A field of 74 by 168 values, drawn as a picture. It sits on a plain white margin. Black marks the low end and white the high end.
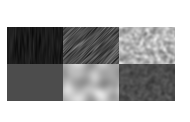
The table splits into 2 rows of 3 panels. Panel 1,1: very low, streaked downward, faint in contrast. Panel 1,2: low, slanting up to the right. Panel 1,3: high, blotchy. Panel 2,1: low, flat. Panel 2,2: high, smooth. Panel 2,3: low, blotchy, faint in contrast.
